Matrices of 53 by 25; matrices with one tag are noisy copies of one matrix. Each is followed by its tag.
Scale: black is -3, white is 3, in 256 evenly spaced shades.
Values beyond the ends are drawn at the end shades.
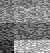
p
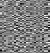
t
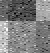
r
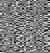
t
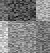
r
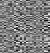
t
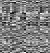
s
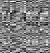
s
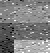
p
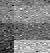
p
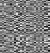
t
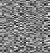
t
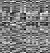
s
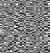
t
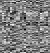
s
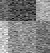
r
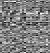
s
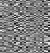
t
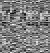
s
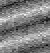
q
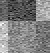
r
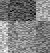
r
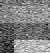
p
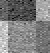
r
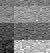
p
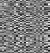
t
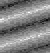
q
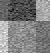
r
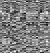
s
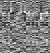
s
